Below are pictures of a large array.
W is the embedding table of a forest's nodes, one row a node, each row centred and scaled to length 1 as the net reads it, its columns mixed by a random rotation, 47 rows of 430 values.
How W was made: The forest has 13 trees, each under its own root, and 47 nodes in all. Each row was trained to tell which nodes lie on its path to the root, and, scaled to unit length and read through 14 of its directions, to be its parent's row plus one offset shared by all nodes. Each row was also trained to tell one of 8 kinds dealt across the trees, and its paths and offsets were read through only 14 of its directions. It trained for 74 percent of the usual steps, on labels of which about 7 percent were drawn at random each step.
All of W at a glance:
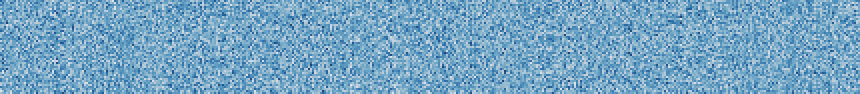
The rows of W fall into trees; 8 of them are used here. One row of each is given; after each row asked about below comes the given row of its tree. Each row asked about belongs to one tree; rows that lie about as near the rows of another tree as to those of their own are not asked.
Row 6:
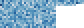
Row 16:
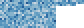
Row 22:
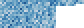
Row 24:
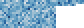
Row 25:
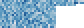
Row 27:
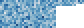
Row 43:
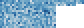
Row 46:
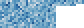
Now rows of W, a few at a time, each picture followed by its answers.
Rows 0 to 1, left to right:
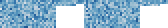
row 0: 27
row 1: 16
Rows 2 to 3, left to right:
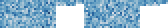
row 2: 43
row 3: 24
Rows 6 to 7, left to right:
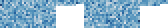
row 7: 6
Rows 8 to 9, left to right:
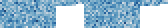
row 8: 25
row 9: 22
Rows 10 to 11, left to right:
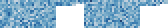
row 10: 24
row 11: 25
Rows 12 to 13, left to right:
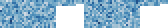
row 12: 27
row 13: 22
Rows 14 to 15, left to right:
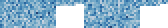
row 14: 22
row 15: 27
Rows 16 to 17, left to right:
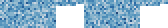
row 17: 43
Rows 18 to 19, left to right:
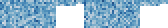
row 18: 25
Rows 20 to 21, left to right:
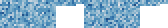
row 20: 6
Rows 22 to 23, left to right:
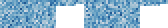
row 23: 16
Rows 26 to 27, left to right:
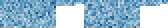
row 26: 22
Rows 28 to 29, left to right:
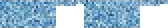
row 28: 25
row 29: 6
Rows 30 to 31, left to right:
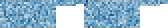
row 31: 6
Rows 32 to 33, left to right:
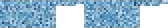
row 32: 43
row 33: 46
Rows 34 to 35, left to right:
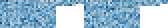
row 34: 25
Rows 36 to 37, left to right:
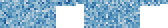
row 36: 24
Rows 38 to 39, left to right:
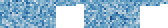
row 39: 27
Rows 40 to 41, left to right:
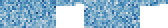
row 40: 22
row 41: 43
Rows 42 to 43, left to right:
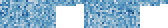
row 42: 6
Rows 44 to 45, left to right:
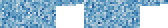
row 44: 24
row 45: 16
